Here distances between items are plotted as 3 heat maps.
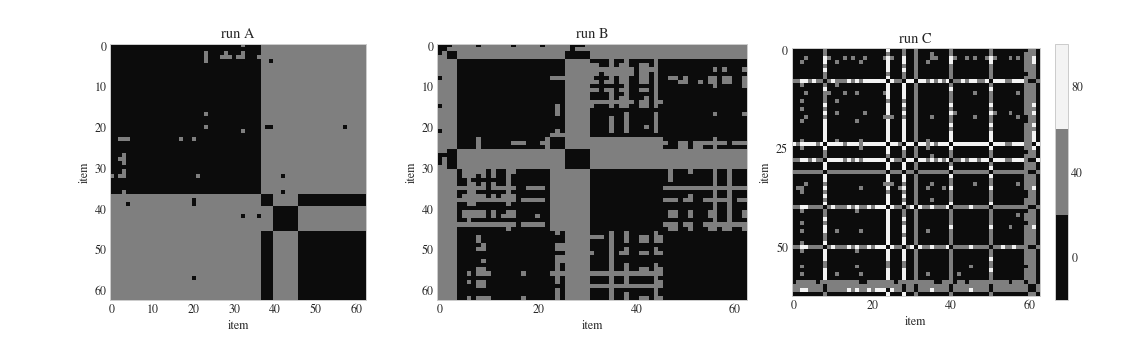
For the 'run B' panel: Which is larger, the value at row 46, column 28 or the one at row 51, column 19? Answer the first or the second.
the first
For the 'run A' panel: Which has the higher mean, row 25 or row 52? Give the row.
52
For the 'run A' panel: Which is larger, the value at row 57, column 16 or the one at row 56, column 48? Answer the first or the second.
the first
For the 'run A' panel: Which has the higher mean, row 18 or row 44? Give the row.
44
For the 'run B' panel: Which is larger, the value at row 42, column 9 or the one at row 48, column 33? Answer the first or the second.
the first
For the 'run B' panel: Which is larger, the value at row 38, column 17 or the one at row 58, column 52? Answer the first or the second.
the first
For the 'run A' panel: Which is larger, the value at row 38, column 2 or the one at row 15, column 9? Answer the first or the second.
the first
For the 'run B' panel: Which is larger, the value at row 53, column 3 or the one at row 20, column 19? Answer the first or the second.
the first
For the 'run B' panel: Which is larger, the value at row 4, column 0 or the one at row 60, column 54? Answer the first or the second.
the first
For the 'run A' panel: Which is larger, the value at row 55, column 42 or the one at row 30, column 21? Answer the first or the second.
the first
